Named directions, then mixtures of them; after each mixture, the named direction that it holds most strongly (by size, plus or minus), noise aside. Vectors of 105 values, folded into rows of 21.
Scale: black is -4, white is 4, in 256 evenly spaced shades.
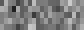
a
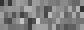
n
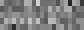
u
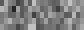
a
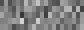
n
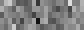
u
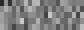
n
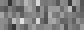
u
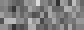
u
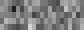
a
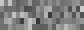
n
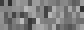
n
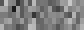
a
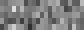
u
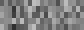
a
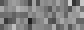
u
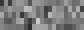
n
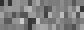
n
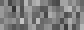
a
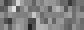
a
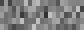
n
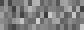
n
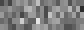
n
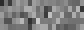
n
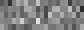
n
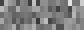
u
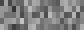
a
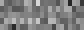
u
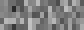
u
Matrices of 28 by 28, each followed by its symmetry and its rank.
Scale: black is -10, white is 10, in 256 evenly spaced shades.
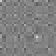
symmetric, rank three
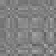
symmetric, rank three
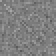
symmetric, full rank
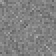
symmetric, full rank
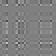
neither, rank one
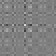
symmetric, rank two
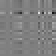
neither, rank one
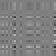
neither, rank one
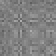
symmetric, rank three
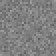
symmetric, full rank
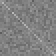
symmetric, full rank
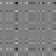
neither, rank one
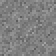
symmetric, full rank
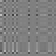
neither, rank one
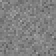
symmetric, full rank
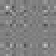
symmetric, rank two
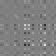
symmetric, rank two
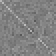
symmetric, full rank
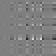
neither, rank one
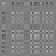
symmetric, rank two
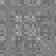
symmetric, rank three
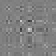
symmetric, rank three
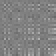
symmetric, rank three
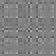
symmetric, rank two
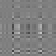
neither, rank one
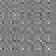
symmetric, rank three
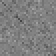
symmetric, full rank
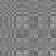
symmetric, rank two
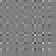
symmetric, rank two
